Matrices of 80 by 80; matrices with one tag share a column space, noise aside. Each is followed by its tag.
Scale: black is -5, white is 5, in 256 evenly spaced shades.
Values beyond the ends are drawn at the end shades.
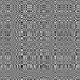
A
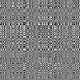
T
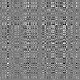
T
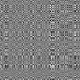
A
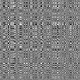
T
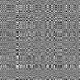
A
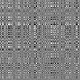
T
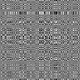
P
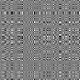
P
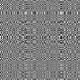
P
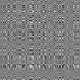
A
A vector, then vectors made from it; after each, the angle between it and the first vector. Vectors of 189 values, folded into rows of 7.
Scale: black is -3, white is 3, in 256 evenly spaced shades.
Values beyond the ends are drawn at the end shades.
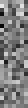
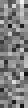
partly aligned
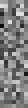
nearly parallel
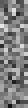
partly opposed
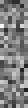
partly opposed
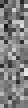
partly opposed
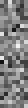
partly opposed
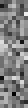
partly opposed
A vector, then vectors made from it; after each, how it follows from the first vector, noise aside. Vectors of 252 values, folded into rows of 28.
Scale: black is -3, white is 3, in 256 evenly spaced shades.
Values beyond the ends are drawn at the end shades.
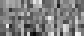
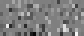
partly zeroed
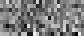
sign-scrambled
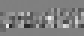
partly zeroed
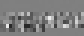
partly zeroed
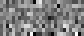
sign-scrambled
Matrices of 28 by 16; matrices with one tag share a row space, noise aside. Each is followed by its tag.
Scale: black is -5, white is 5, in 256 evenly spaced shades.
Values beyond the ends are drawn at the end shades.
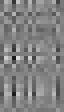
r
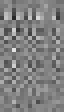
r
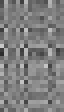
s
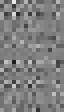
r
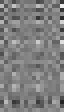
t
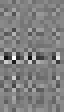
r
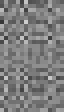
s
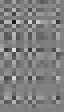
r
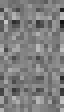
t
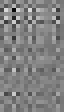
r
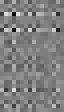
r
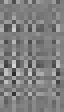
r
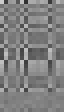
s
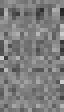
t
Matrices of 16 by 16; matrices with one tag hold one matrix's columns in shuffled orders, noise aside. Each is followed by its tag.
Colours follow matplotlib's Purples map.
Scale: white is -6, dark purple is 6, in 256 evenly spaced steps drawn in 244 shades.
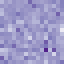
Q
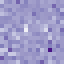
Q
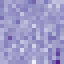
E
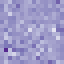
Q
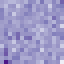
E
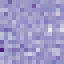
Q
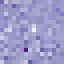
Q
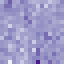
E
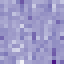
E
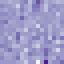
E
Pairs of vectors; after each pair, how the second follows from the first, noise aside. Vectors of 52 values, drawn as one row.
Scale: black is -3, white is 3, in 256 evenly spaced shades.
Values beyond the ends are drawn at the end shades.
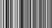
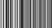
copied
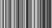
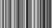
copied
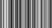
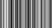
copied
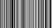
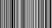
copied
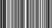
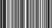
copied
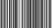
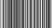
wrapped around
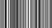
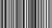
wrapped around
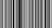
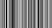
wrapped around
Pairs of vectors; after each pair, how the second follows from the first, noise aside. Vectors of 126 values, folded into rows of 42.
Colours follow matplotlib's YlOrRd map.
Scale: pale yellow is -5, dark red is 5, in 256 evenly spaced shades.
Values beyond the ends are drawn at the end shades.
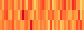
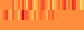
partly zeroed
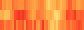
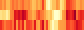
scaled up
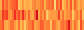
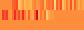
partly zeroed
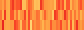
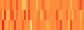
partly zeroed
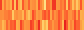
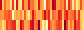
scaled up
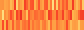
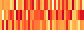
scaled up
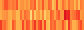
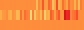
partly zeroed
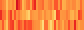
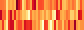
scaled up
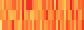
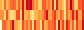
scaled up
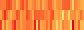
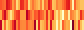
scaled up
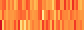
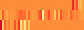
partly zeroed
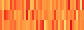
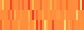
partly zeroed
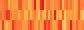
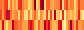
scaled up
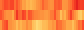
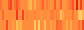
partly zeroed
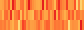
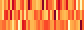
scaled up
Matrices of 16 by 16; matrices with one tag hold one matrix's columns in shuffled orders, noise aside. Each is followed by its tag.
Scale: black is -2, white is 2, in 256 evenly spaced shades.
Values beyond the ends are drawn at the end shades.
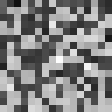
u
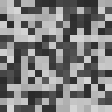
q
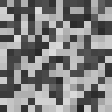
u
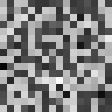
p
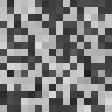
p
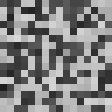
q
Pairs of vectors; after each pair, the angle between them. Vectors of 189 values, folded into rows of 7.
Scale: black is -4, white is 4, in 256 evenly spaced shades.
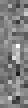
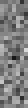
partly opposed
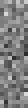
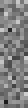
nearly parallel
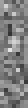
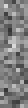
nearly parallel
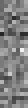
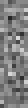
partly aligned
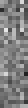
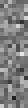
orthogonal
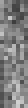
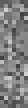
orthogonal
